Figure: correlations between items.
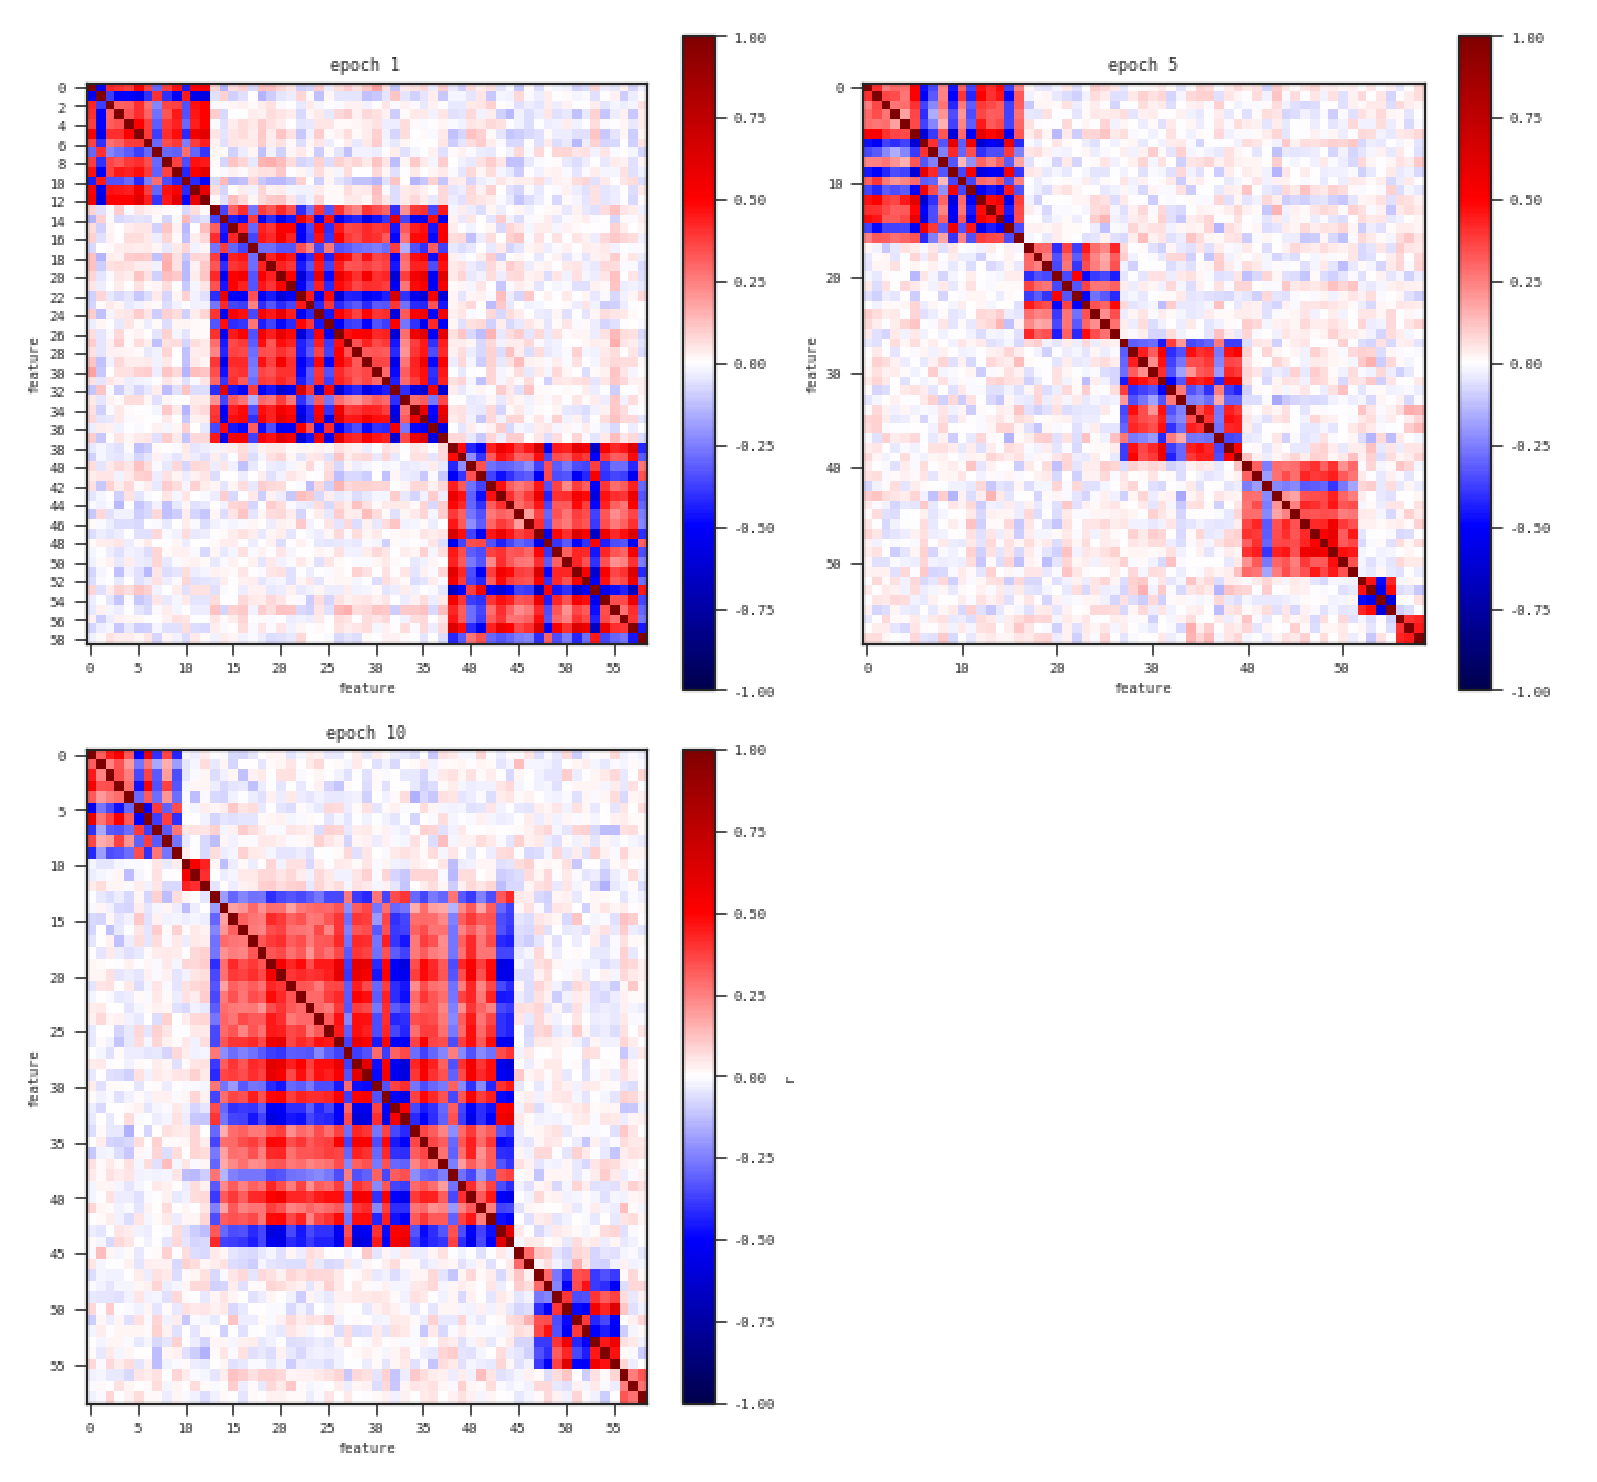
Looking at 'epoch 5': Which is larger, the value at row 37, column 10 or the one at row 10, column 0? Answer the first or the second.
the second
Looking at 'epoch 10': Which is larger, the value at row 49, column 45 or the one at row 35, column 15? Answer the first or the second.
the second
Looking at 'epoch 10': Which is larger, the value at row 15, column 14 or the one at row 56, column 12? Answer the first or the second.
the first
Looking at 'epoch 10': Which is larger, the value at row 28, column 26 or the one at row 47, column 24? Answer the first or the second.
the first
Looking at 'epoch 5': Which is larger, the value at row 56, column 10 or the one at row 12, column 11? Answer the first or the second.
the first
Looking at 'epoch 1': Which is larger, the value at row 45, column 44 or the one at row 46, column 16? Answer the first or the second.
the first
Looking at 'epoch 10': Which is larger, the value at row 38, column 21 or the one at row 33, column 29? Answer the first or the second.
the first
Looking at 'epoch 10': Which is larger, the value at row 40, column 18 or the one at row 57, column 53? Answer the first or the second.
the first
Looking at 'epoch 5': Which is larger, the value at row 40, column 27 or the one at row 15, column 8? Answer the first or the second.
the first
